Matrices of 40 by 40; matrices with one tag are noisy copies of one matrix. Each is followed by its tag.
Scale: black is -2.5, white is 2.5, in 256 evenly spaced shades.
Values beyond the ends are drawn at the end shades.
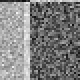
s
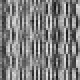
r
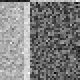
s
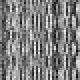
r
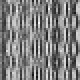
r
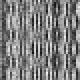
r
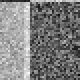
s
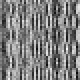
r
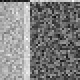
s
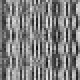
r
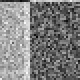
s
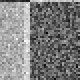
s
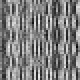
r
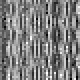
r
